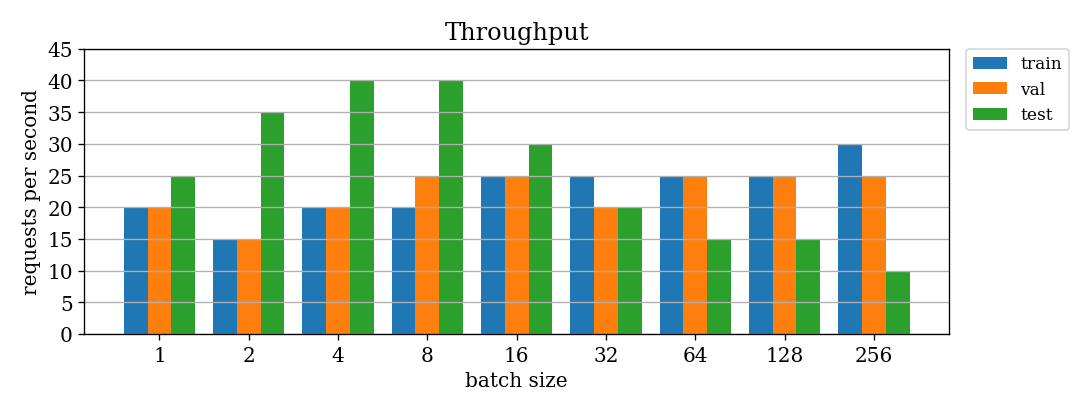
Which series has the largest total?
test
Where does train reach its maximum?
256
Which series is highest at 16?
test
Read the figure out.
Title: Throughput
x-axis: batch size, ticks 1 2 4 8 16 32 64 128 256
y-axis: requests per second, ticks 0 5 10 15 20 25 30 35 40 45
Legend: train, val, test
Values:
train: 20 15 20 20 25 25 25 25 30
val: 20 15 20 25 25 20 25 25 25
test: 25 35 40 40 30 20 15 15 10
